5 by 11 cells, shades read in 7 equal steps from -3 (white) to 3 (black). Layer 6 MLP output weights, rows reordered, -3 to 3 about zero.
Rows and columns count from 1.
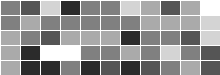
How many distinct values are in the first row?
6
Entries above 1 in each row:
1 0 1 1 4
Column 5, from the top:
0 0 -1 0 2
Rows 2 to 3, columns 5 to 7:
0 0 0 / -1 -1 2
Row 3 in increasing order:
-2 -1 -1 -1 -1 0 0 0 1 1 2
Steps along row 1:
up down up down same down up up down down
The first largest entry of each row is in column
4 1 7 2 2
